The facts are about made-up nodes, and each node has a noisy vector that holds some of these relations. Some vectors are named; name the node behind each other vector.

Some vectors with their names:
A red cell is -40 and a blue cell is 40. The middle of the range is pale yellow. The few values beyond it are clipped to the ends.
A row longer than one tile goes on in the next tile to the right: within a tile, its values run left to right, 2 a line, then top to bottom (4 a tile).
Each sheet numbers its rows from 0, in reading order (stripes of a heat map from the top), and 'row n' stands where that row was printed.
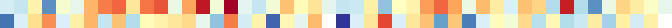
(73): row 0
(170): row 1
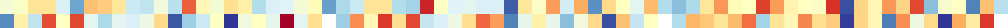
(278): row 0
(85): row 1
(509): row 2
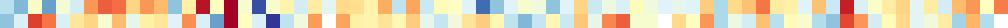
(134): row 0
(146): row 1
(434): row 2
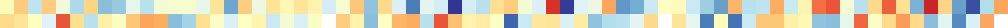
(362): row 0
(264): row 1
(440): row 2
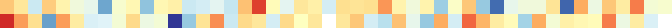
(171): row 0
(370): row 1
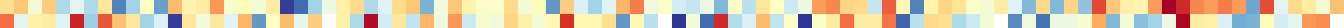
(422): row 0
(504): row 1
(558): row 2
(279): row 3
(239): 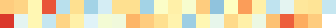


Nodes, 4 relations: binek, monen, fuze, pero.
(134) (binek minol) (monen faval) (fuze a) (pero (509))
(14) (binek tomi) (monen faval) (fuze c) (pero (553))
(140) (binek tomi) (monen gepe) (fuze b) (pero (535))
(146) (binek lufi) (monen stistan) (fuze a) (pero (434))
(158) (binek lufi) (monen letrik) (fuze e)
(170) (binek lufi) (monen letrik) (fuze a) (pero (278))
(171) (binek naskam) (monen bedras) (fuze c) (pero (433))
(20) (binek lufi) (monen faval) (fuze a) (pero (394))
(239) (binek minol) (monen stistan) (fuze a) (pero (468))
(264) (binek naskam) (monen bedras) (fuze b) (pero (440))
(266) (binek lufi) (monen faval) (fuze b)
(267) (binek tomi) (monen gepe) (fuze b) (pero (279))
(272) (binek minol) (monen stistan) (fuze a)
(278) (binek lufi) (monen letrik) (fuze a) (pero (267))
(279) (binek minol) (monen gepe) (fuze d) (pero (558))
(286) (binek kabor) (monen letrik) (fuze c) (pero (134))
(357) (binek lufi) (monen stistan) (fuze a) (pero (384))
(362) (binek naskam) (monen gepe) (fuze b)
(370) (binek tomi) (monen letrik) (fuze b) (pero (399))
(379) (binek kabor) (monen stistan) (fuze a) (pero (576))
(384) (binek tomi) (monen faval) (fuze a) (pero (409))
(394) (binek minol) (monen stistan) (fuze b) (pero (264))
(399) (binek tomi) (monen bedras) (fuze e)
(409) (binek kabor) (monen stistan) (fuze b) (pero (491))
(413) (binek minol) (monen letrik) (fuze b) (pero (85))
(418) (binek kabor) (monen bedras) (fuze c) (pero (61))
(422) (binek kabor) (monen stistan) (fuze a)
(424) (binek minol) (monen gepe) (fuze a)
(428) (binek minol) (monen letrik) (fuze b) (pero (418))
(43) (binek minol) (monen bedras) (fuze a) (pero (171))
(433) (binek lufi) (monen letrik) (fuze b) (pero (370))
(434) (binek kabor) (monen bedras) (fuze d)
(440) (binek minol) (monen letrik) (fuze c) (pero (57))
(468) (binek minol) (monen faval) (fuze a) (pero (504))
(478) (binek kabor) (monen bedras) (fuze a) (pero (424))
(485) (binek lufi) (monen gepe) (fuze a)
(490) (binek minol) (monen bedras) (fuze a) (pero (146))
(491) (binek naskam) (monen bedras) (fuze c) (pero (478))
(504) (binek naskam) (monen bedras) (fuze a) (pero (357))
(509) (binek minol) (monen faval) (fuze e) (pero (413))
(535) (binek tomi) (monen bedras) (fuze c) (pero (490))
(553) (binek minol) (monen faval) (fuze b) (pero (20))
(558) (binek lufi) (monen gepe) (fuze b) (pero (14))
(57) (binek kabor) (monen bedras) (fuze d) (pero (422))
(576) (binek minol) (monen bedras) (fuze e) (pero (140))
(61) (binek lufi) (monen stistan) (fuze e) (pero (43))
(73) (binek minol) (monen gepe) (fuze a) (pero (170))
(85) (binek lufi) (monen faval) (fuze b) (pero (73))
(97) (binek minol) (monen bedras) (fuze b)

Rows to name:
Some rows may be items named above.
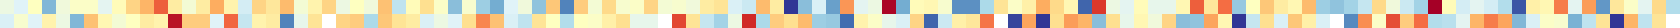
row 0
(97)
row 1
(266)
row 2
(57)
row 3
(267)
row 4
(85)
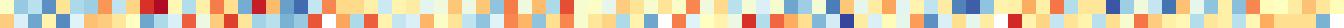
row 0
(440)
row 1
(379)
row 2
(422)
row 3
(409)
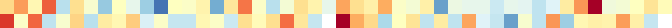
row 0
(478)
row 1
(418)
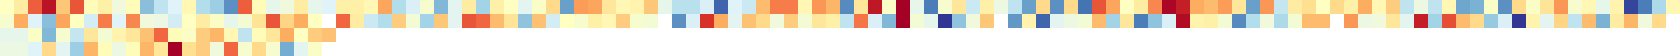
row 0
(399)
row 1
(428)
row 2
(134)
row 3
(279)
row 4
(422)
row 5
(97)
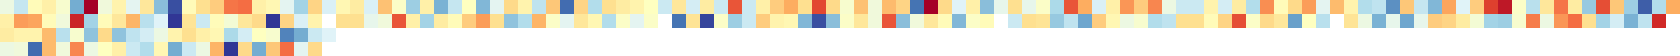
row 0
(286)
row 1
(362)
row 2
(14)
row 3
(535)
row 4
(440)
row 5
(20)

